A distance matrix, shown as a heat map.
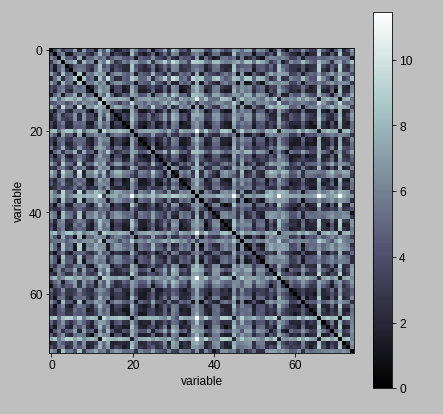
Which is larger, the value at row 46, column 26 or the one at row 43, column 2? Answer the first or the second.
the second
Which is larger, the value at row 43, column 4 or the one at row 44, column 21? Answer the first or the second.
the second
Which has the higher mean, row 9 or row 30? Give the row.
30
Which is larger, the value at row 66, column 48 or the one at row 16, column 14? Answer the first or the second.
the second
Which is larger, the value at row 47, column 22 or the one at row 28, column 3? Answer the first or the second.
the second
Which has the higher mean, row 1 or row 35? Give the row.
35
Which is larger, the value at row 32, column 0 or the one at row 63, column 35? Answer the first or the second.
the second
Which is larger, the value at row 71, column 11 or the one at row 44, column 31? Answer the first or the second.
the first
